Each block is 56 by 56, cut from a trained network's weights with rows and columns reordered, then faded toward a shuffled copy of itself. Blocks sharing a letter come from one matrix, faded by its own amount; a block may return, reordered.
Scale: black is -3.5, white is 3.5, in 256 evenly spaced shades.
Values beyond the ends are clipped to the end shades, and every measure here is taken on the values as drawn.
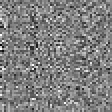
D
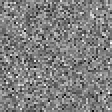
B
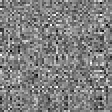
D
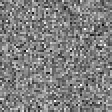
B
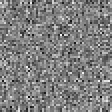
D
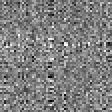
D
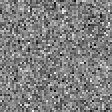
B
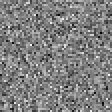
B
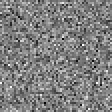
B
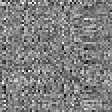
D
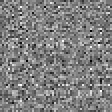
D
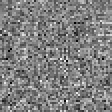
D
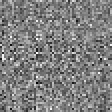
D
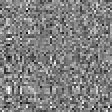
D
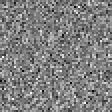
B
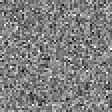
B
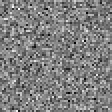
B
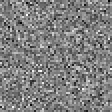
B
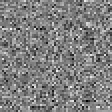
D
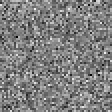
B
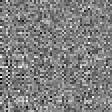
D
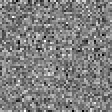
D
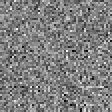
D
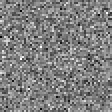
B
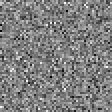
B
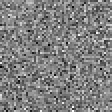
B
